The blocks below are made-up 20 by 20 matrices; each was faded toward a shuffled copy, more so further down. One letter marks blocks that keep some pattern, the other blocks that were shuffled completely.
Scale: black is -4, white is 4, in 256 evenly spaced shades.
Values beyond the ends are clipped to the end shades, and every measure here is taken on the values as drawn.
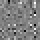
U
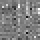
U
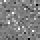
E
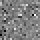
E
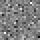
E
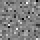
E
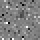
E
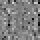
U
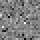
E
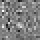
U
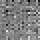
U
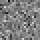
E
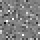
E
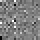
U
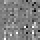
U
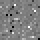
E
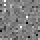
E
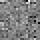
U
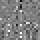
U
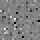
E
